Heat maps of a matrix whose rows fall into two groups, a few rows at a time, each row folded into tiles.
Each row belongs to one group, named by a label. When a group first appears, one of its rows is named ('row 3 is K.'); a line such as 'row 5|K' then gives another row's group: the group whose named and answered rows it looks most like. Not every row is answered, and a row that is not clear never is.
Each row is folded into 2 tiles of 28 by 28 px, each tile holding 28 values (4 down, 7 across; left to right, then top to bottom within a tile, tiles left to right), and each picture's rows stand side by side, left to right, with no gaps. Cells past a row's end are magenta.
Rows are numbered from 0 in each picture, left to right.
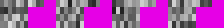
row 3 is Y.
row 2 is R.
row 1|Y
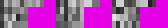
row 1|R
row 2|Y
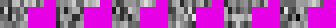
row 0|R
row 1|R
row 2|R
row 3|Y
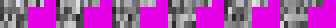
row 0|R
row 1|R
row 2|R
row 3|Y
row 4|R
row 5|Y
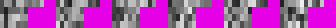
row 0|Y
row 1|Y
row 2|R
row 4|Y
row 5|R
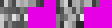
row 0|Y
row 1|Y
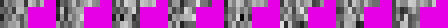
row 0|R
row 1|R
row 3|Y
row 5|Y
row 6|Y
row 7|R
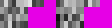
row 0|Y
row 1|R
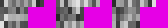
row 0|Y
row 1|R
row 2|Y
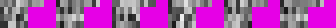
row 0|R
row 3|R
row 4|Y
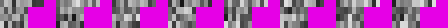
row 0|Y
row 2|Y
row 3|Y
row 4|R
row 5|Y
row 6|R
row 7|R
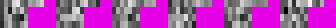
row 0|R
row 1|Y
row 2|R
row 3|Y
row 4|R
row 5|Y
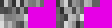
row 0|Y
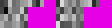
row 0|Y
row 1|Y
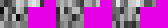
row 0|R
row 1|R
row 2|Y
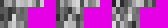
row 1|R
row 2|Y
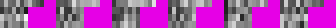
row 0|Y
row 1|R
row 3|R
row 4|R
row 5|Y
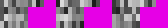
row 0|Y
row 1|Y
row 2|Y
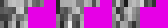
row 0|R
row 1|R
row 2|Y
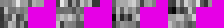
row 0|R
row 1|Y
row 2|R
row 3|Y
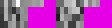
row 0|R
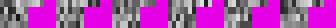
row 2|Y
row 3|R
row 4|Y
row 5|Y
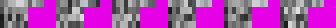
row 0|R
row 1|Y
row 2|Y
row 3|R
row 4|R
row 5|R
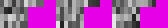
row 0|Y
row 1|Y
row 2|Y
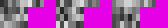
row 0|Y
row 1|Y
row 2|R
